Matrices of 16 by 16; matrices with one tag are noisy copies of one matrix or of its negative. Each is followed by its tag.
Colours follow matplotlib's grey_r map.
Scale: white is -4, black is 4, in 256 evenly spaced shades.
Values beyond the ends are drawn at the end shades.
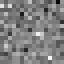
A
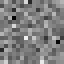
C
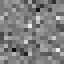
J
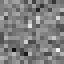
J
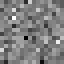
C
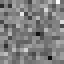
A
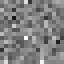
C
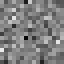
C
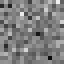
A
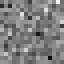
A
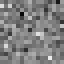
A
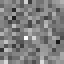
C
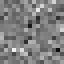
J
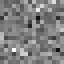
J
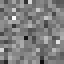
C
